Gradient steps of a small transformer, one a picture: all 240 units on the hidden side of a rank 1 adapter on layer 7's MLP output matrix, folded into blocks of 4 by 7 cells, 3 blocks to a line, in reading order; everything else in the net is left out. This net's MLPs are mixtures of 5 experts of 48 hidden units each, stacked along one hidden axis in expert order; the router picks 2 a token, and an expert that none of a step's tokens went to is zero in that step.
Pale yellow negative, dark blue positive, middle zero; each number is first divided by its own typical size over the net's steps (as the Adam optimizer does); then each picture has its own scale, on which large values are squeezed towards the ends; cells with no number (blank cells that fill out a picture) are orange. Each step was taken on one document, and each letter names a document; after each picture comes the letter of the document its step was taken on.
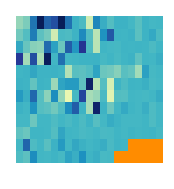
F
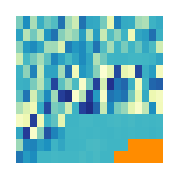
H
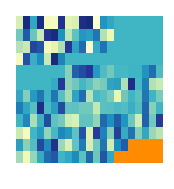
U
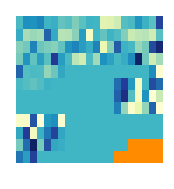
H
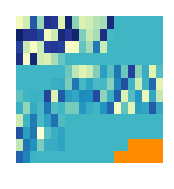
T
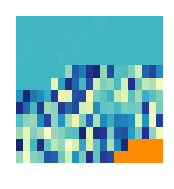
U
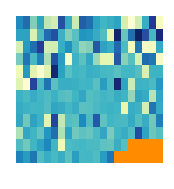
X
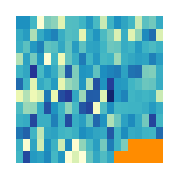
F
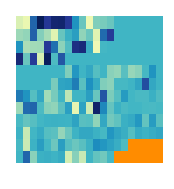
F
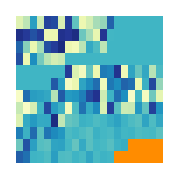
T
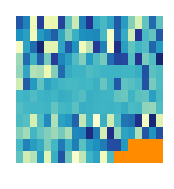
X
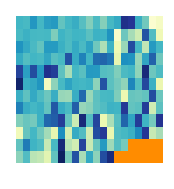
X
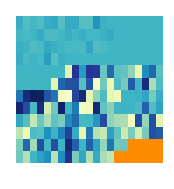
U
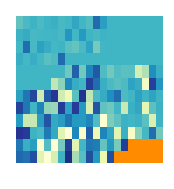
U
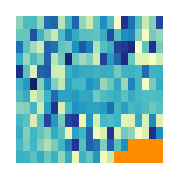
X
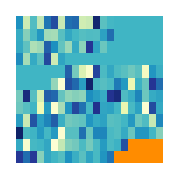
U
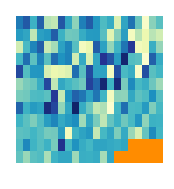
X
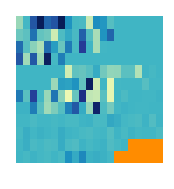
F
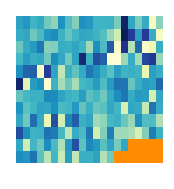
X
